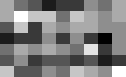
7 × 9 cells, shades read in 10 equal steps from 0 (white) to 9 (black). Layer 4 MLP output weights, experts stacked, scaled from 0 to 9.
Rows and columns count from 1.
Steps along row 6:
down up down same up down up down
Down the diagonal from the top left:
3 0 7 4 4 7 3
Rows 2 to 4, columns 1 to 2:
3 0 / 6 2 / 8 7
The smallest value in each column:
2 0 2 2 4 2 1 4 0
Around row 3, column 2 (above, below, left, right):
0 7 6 7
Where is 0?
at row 2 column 2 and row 7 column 9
